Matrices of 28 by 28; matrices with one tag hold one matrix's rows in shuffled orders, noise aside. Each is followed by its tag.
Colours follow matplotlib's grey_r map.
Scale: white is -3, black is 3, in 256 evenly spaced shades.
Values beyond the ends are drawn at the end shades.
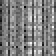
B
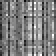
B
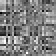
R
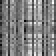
B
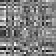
R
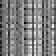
B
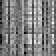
B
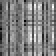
B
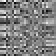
R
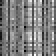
B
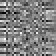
R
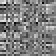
R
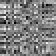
R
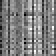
B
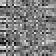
R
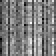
B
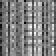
B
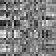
R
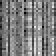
B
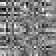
R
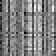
B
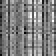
B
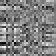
R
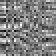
R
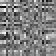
R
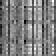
B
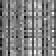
B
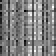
B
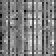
B
